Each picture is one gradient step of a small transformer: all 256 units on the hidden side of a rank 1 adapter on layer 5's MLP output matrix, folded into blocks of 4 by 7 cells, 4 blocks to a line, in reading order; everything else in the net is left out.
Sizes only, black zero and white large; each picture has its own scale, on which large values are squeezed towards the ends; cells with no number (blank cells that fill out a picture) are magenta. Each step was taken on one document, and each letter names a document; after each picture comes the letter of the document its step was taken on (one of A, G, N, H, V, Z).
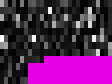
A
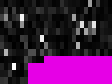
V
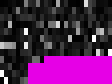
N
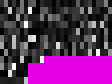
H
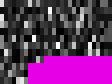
A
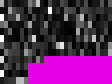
A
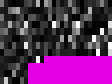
N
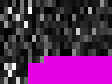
H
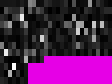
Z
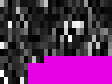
N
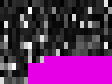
H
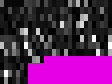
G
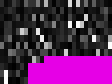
G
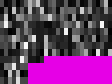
H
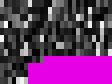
A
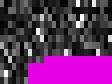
G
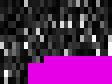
G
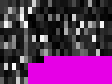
Z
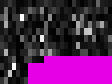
V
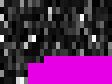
A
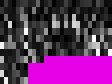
N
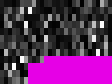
Z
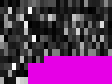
Z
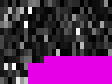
H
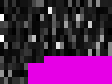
A
